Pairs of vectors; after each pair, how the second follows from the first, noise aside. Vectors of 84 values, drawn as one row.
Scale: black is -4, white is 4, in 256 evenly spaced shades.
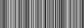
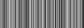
copied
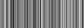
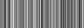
negated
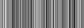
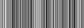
copied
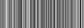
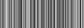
copied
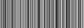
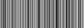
copied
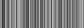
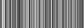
negated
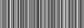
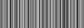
negated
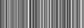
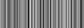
negated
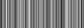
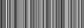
copied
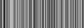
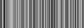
copied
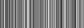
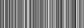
copied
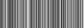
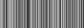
negated
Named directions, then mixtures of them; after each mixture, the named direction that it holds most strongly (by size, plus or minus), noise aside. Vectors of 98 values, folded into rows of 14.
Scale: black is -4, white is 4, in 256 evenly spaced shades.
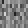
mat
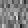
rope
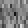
rope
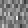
rope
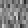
rope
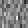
rope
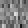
rope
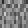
mat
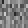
mat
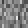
rope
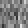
rope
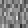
rope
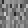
mat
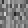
mat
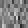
rope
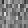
mat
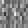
mat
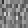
mat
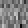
rope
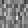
mat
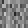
mat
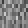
mat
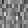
mat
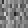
mat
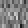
rope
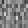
mat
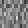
rope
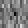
rope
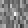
mat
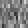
rope
